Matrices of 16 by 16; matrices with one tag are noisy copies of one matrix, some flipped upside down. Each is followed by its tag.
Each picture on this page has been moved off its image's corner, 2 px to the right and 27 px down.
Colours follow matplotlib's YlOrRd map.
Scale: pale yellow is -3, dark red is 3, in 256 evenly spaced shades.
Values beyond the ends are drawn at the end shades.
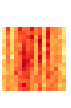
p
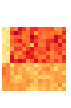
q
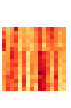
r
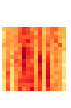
p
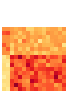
q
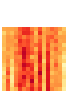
p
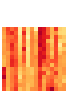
r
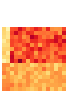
q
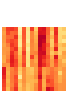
r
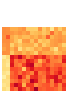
q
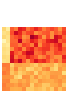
q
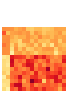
q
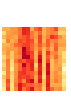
p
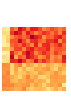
q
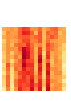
p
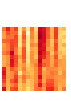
r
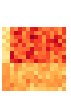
q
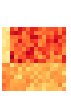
q
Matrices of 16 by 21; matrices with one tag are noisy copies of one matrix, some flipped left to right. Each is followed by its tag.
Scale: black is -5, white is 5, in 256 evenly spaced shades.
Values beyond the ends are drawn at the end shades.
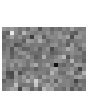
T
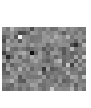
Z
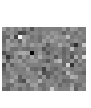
Z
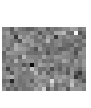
T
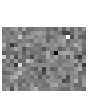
Z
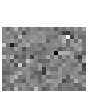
Z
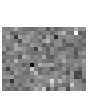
T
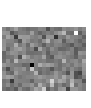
T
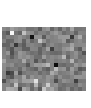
T
